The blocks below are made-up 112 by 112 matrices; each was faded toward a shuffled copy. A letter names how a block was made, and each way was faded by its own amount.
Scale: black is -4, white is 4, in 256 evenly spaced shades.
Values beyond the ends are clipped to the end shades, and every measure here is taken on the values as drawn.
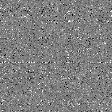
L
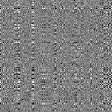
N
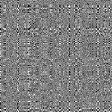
N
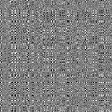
N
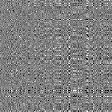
N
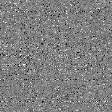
L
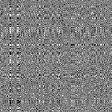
N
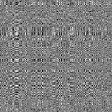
N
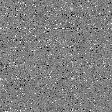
L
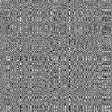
N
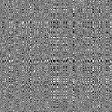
N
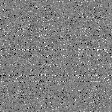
L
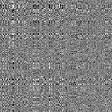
N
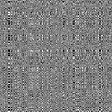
N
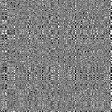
N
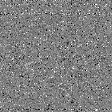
L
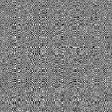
N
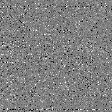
L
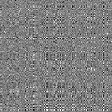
N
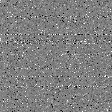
L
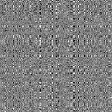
N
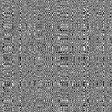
N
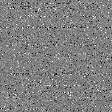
L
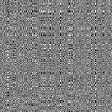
N
